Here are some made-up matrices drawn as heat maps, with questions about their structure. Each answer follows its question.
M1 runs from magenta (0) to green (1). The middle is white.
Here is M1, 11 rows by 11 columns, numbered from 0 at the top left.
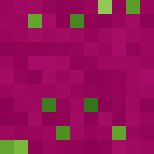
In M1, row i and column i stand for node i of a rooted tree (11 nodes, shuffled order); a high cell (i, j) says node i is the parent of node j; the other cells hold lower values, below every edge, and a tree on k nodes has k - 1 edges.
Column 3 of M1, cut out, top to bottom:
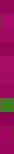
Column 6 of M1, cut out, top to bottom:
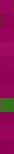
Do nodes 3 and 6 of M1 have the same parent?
yes
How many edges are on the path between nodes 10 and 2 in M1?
2
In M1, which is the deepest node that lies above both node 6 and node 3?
7
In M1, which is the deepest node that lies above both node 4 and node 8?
9
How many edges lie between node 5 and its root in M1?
2
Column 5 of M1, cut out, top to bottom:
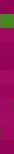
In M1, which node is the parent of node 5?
1
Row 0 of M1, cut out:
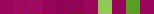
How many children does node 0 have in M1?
2
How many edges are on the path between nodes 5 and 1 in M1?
1
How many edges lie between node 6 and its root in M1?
3
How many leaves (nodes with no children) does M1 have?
6
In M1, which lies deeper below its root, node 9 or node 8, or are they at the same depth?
node 8
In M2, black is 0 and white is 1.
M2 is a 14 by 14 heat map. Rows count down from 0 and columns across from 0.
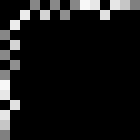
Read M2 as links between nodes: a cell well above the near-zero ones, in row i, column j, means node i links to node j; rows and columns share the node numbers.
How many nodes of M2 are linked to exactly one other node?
12
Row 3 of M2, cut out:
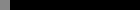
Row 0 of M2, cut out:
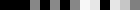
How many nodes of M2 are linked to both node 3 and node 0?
0
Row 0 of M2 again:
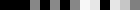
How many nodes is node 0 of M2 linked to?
8
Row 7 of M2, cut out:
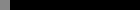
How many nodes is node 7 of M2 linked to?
1
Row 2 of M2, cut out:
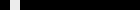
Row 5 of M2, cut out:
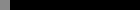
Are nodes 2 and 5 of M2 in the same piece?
no
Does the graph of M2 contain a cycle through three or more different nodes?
no
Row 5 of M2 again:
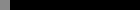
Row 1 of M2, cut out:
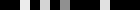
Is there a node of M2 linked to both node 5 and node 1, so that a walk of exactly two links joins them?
no
